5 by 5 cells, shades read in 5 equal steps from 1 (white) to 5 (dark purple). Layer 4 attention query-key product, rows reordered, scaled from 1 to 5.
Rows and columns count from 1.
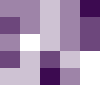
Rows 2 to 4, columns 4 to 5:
3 4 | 3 4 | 2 1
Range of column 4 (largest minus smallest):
1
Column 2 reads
3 3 1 2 2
